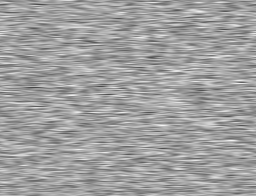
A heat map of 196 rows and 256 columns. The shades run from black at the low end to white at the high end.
Average level on the scale: 60%. Slope: none. Grain: streaks across. Histogram: bell-shaped.
